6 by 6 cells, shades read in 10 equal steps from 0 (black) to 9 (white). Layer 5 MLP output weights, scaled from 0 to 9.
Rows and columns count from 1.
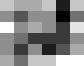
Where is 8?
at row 3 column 6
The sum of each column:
37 24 31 27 17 39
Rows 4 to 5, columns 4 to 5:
2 2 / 1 3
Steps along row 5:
down up down up up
